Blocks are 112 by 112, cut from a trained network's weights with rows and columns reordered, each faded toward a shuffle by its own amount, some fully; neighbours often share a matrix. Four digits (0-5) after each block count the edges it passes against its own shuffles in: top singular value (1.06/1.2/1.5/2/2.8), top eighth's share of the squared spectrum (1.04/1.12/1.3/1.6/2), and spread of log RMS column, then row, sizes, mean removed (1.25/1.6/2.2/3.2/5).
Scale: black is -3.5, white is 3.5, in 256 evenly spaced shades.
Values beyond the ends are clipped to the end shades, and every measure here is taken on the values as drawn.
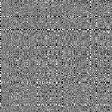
4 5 3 3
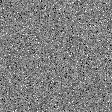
1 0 0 0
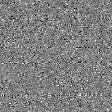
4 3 0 2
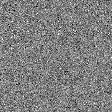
3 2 0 1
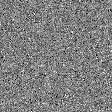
1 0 0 0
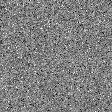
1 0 0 0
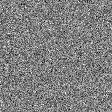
0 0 0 0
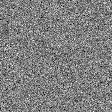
0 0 0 0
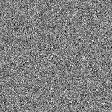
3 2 0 1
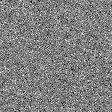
0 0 0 0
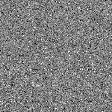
3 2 0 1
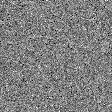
0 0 0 0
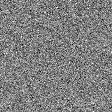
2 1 0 0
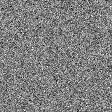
0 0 0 0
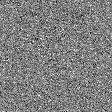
2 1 0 0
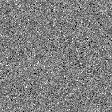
3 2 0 1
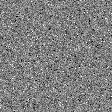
2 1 0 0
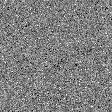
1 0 0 0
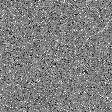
1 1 0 0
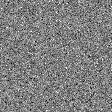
1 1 0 0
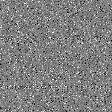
3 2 0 1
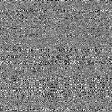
4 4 1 4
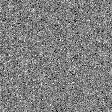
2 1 0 0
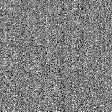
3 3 1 2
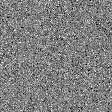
2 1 0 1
